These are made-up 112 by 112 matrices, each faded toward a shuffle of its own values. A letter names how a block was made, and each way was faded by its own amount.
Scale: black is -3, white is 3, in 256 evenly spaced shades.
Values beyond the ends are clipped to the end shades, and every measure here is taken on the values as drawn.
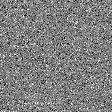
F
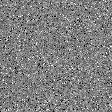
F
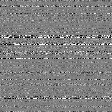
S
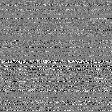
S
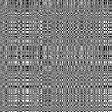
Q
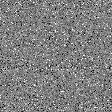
F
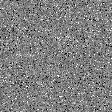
F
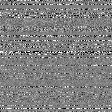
S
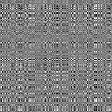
Q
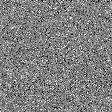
F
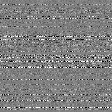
S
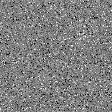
F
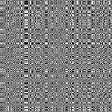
Q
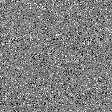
F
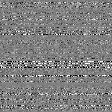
S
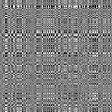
Q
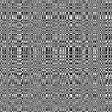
Q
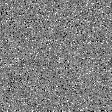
F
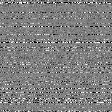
S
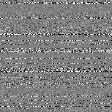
S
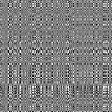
Q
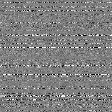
S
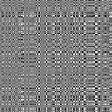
Q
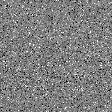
F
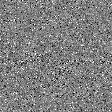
F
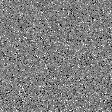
F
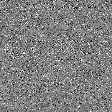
F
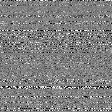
S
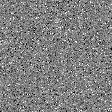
F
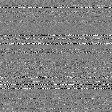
S
